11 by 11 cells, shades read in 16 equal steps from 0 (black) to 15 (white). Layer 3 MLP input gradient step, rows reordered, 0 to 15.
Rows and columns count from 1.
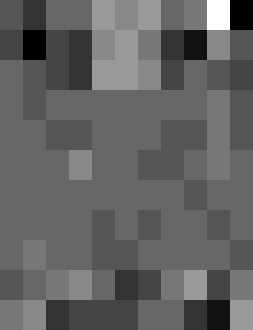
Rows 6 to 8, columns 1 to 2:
6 6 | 6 6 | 6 6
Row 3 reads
6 5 4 3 9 9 8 4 6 5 4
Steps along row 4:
down up same same same same same same up down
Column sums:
63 58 59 61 70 68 68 60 60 71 58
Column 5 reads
9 8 9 6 6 6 6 5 5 6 4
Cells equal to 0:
2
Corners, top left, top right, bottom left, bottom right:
5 0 7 9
